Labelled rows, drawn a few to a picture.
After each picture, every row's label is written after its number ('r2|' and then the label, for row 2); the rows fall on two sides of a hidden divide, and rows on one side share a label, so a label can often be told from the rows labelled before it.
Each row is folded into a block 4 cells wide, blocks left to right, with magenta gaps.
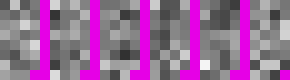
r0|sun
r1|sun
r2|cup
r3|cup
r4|cup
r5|sun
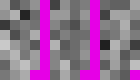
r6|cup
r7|cup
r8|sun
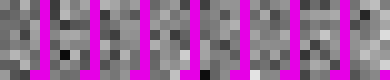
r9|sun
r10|sun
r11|sun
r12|cup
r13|cup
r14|sun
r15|cup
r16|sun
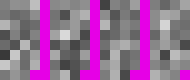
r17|cup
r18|sun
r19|cup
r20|sun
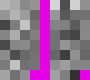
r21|sun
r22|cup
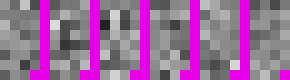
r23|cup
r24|cup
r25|sun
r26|cup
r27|sun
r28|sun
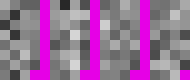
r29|sun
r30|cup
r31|cup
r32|cup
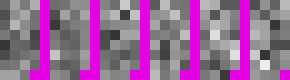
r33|sun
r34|sun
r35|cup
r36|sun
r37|sun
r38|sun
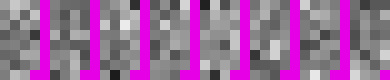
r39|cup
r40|cup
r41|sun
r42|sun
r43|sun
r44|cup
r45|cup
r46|sun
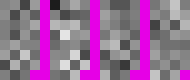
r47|sun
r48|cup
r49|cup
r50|sun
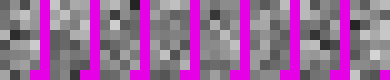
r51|sun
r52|cup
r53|sun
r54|cup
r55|sun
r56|cup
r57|cup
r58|sun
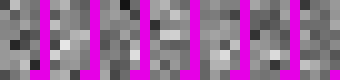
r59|cup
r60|sun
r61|sun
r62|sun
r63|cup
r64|cup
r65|cup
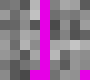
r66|sun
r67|sun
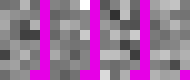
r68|cup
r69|sun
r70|sun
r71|sun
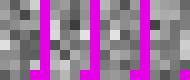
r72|cup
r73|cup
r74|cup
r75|sun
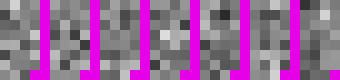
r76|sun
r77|sun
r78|cup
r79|sun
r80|cup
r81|cup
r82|sun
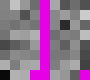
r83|cup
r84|cup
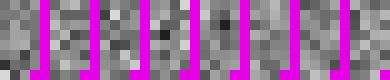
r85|sun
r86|cup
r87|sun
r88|cup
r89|cup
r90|sun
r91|cup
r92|sun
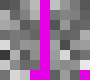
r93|cup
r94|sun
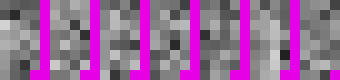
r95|sun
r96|cup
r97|sun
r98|cup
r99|cup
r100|cup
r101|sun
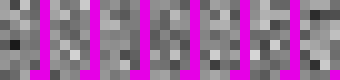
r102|cup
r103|cup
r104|cup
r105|sun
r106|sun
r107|sun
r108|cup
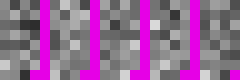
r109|cup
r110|sun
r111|cup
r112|cup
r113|sun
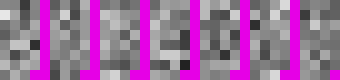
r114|cup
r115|cup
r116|sun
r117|cup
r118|cup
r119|sun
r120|sun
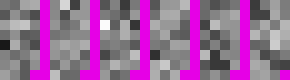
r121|sun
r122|sun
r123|cup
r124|cup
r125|sun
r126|sun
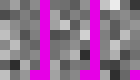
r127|sun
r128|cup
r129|sun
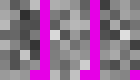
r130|cup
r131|sun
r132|sun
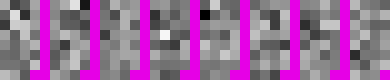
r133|sun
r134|cup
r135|sun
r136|sun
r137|sun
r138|cup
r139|sun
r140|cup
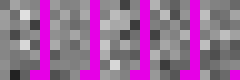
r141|sun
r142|cup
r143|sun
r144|sun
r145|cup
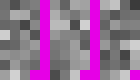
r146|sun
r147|cup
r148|sun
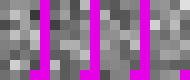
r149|sun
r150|sun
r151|cup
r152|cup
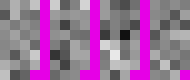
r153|sun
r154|cup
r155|cup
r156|cup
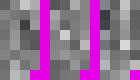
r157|cup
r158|cup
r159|sun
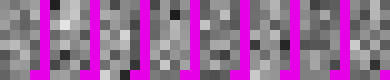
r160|cup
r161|sun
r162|sun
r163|sun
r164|sun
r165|sun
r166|cup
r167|sun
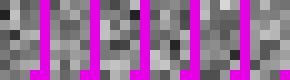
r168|sun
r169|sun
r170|cup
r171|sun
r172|cup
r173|sun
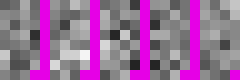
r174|sun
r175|cup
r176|cup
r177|sun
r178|cup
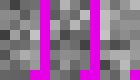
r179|cup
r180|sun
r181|cup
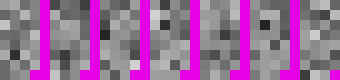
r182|sun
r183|sun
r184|sun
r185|cup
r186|cup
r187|cup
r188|cup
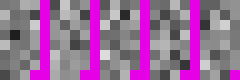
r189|cup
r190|sun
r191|cup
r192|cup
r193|sun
